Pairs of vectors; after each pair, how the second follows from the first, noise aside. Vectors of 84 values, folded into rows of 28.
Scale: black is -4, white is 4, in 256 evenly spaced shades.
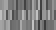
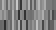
wrapped around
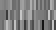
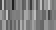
reversed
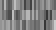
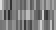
reversed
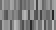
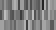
wrapped around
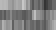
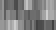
wrapped around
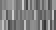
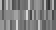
wrapped around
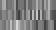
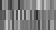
reversed
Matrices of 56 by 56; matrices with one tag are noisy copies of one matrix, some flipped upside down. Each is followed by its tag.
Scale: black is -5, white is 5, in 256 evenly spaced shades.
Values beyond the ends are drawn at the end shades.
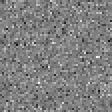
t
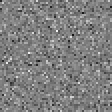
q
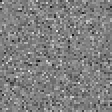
q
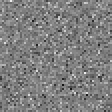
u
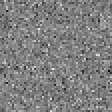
t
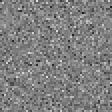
q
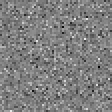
u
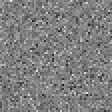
u
